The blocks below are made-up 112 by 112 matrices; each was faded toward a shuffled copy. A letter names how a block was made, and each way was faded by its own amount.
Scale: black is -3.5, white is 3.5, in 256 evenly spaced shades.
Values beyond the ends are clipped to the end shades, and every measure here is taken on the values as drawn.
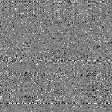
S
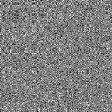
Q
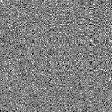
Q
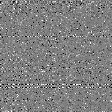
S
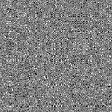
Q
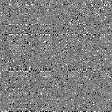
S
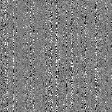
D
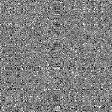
Q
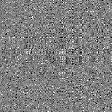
Q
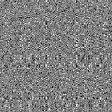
Q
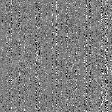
D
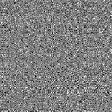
Q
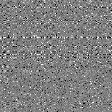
S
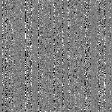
D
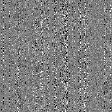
D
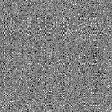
Q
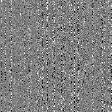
D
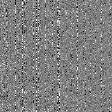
D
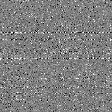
S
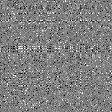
S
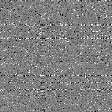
S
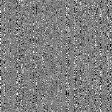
D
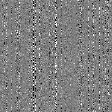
D
